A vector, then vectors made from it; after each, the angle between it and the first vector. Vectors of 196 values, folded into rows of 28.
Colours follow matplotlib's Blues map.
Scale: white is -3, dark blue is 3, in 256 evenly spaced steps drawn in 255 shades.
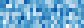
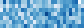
orthogonal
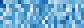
orthogonal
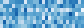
partly opposed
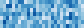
nearly opposite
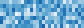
partly aligned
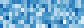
orthogonal
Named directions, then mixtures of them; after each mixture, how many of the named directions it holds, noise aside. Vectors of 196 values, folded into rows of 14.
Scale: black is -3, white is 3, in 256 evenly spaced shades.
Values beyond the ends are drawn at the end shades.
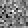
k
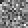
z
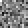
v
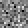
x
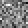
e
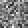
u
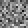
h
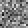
two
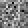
two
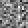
three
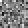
one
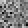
three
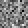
two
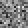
three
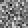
three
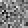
three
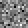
one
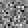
one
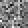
two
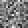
one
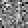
three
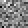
three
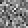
two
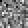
one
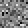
three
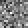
three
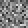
one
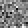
three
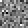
three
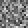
one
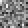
two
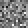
one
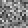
three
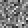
three
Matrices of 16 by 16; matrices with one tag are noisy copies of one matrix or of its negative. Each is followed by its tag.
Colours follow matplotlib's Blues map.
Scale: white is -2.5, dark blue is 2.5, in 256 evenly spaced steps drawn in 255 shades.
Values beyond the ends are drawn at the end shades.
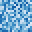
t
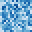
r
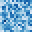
r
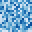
t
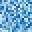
t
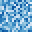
t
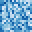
r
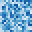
r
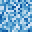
t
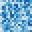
r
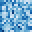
r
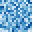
t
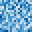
t
